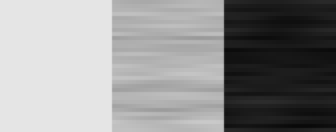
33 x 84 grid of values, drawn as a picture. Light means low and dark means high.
It is made of 1 by 3 panels. Panel 1,1: very low, flat. Panel 1,2: low, streaked across, faint in contrast. Panel 1,3: very high, streaked across, faint in contrast.
